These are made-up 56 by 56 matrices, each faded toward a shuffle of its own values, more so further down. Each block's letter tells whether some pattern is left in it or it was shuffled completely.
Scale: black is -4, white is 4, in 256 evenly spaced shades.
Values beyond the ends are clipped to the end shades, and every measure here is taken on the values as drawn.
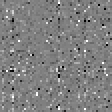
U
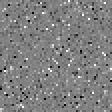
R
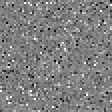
R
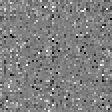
U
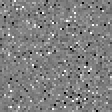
R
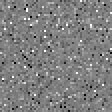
R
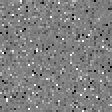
R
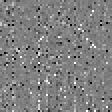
U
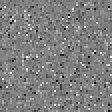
R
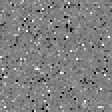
R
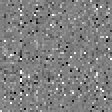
U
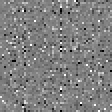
U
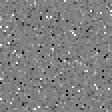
R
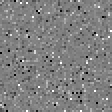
R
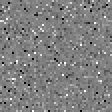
R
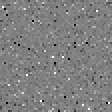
R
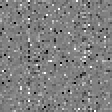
U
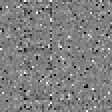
U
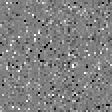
U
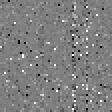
U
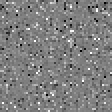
U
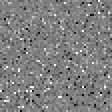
R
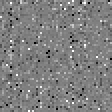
U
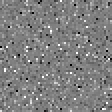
R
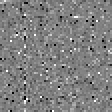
U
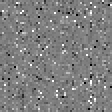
U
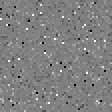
R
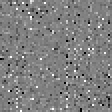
U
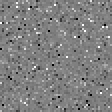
R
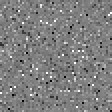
R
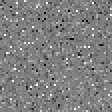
R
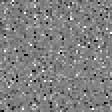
U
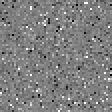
R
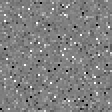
R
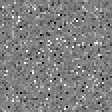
U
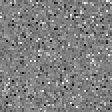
R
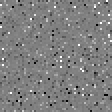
R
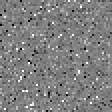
R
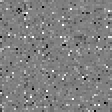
U
